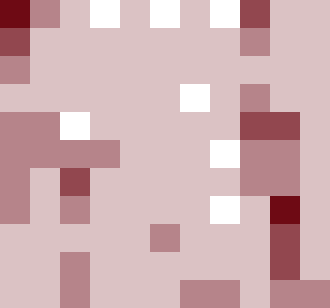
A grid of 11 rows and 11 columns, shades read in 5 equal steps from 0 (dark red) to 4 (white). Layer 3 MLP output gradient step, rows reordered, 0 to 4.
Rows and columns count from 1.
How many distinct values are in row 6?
3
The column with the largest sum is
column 8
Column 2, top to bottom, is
2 3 3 3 2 2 3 3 3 3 3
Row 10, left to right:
3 3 2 3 3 3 3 3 3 1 3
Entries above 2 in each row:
8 9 10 10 7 5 7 8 9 9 6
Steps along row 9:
same same same same down up same same down up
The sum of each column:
23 30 28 33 33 33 33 35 25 21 32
